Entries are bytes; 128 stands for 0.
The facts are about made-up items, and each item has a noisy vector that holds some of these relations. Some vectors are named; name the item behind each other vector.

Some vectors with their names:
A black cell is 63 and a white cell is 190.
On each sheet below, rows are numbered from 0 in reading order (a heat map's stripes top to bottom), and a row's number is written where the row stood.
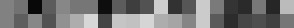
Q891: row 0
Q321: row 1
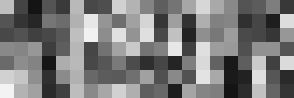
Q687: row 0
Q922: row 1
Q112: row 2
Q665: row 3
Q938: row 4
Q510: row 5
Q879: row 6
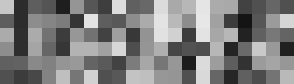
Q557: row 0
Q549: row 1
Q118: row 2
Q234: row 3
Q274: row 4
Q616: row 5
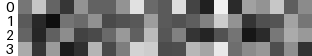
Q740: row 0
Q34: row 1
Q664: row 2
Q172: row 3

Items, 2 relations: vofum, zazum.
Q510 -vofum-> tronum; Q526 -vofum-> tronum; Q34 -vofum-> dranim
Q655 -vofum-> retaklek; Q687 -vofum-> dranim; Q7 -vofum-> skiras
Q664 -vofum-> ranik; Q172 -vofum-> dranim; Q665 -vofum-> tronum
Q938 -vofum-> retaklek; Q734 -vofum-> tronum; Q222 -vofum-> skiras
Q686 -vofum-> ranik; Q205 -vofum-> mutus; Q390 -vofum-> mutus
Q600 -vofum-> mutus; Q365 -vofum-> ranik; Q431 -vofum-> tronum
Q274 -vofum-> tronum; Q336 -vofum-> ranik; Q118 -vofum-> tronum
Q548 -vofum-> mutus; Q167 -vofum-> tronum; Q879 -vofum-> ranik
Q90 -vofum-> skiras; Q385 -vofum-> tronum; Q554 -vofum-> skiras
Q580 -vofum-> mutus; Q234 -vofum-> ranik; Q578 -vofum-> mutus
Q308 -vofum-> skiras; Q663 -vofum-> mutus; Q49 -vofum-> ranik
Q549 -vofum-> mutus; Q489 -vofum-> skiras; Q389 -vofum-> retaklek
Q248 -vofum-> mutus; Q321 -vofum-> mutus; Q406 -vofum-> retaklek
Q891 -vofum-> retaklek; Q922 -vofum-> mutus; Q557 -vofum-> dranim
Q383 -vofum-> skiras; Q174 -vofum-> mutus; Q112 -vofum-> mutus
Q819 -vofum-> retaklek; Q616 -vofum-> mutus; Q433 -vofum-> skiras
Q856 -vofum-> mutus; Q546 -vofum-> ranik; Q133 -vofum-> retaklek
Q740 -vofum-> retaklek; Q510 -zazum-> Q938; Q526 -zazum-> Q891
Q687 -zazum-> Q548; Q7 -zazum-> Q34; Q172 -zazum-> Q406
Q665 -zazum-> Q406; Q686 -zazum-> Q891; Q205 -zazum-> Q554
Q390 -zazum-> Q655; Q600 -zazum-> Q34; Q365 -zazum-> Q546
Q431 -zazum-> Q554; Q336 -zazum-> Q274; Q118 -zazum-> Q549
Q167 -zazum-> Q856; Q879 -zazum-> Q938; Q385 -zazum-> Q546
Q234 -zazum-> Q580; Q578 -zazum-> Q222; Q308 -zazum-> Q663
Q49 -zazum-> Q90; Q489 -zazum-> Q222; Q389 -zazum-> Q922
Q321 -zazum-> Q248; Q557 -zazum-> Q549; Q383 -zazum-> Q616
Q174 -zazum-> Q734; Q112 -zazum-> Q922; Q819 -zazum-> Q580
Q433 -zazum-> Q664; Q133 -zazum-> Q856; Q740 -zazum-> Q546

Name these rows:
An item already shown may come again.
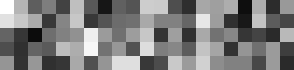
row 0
Q526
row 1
Q510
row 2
Q922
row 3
Q580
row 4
Q172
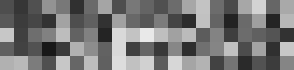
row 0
Q90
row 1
Q655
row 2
Q205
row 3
Q389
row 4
Q578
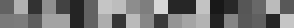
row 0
Q546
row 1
Q222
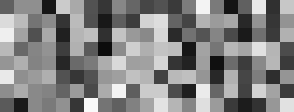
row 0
Q938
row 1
Q526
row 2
Q686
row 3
Q167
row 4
Q365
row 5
Q489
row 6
Q385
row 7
Q549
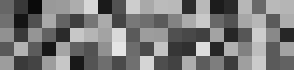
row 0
Q856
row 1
Q90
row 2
Q234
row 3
Q740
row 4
Q554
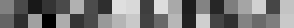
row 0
Q133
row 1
Q406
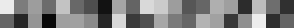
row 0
Q431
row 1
Q819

